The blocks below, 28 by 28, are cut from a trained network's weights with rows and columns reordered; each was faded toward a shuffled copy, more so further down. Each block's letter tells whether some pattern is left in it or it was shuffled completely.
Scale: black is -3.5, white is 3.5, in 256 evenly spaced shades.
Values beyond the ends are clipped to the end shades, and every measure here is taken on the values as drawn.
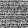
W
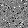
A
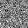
W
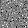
A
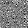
W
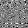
W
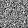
A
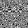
W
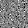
W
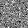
A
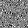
W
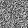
A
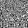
W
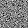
A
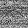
W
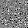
W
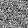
W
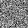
A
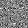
W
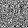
W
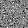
A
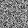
A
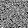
A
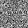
W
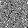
A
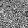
W
